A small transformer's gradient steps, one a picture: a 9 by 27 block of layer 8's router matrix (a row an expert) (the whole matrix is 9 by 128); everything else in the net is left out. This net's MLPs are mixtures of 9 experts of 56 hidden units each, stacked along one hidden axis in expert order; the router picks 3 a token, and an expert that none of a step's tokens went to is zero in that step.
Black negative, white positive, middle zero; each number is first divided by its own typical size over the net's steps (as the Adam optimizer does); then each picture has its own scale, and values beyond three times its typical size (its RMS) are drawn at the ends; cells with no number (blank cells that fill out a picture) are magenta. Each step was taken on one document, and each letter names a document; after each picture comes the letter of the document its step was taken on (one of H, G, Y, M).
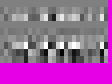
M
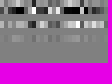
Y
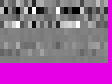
Y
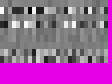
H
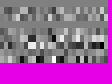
M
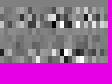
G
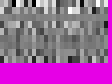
H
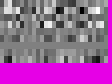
H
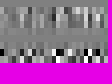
G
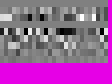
M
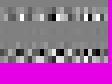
G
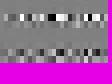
G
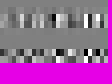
G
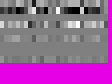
Y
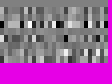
H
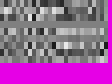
M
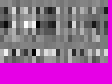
H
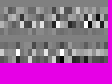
G
